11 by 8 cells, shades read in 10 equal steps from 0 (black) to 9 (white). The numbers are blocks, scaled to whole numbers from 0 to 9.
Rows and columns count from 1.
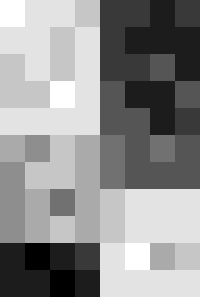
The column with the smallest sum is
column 7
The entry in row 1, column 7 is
1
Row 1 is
9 8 8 7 2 2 1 2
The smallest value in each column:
1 0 0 1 2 1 1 1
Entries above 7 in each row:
3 3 2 2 4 0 0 3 3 2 4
